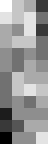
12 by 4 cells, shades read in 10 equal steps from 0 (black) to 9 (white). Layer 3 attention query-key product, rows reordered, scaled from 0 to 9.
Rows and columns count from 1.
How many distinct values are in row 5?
2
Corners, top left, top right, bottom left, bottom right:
9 2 0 8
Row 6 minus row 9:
1 -1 2 -1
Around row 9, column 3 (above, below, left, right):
8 5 5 6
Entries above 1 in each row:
4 4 4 4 4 4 4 4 4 3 4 3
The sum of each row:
24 27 21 24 18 20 23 26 19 16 17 18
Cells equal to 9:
1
